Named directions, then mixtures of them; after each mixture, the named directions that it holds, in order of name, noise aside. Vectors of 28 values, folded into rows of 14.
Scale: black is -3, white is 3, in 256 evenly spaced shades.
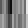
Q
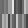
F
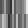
F, Q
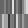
F, Q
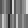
F, Q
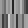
F, Q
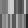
F, Q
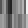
Q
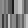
F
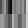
Q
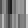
Q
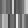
F, Q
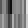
Q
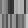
F, Q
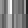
Q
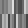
F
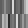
F, Q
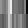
Q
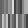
F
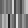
F, Q
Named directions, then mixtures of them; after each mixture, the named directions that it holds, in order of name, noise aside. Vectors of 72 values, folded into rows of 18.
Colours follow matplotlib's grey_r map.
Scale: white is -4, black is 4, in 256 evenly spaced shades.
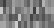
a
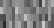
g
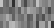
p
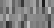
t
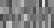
g, t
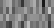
t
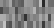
g, t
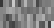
p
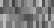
g, p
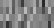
t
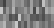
a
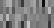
t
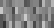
g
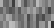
p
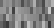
g, t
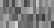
a, p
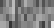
g, p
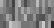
g, p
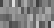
p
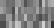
g, p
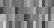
g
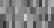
g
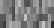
g, p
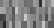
g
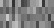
p, t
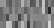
a, t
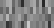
t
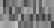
a, p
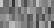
p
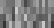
g, p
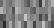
g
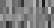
t
